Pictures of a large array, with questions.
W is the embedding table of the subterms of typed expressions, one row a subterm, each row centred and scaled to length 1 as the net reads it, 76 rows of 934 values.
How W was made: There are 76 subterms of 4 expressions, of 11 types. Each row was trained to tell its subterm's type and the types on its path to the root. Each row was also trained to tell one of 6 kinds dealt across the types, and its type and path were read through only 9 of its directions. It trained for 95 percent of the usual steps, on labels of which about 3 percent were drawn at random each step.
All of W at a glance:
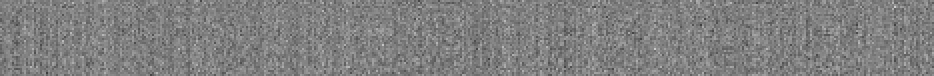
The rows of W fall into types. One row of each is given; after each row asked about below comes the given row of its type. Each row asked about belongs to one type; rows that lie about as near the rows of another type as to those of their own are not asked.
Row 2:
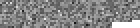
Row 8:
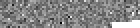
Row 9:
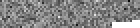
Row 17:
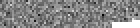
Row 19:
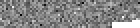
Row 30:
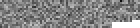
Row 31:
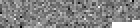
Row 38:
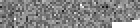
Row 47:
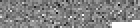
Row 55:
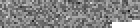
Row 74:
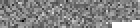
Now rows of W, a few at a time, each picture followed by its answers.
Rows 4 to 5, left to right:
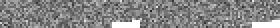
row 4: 30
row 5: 55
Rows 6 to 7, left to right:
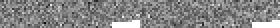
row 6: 17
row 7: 38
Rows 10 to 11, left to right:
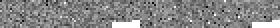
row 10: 47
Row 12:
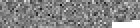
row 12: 9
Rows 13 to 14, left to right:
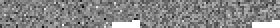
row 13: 47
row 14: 19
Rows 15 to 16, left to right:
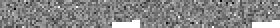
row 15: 9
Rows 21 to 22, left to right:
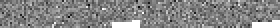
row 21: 17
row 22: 2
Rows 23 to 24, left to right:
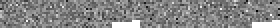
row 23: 2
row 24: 8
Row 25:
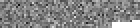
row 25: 30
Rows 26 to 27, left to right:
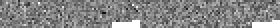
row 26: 8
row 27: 19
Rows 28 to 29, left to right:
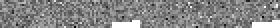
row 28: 9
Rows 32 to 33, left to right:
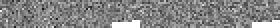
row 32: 19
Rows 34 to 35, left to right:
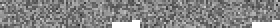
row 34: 2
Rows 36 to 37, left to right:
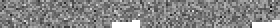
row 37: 38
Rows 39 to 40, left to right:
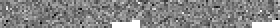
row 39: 38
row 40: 30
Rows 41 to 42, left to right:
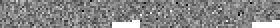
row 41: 8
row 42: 30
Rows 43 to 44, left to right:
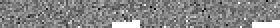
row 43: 30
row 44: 19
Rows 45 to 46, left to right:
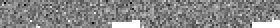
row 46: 17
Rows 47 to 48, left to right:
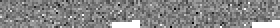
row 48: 17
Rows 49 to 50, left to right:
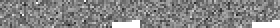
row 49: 17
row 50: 9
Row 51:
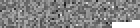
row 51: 19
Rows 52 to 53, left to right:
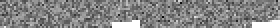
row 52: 55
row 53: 9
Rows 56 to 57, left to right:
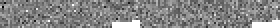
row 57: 8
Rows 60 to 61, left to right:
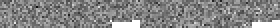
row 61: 47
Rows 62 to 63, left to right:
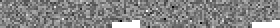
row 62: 2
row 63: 74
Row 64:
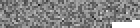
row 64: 2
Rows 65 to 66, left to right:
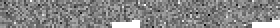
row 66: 38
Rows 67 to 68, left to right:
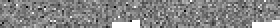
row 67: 31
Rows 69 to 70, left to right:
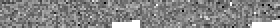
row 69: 8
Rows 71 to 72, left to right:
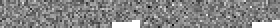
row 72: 2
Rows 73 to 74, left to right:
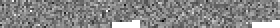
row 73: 8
